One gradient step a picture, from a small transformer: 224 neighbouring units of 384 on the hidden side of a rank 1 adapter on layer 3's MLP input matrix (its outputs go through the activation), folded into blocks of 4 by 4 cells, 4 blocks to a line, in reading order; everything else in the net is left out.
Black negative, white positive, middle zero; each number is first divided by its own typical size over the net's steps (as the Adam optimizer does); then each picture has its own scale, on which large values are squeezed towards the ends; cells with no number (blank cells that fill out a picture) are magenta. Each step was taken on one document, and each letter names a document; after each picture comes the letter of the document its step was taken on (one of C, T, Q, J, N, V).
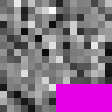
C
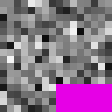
C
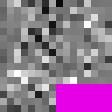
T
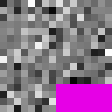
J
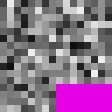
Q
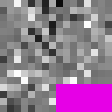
T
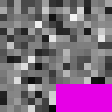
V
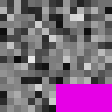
V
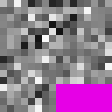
J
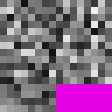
Q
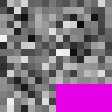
Q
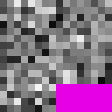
C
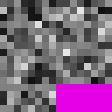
V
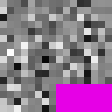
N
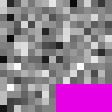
N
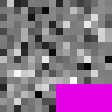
T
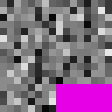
V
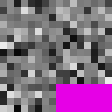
C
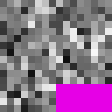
C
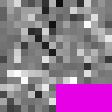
T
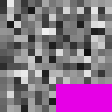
Q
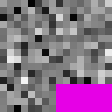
J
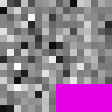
N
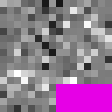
T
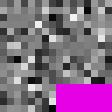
V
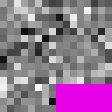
J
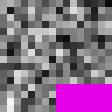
Q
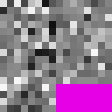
J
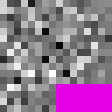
N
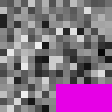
C
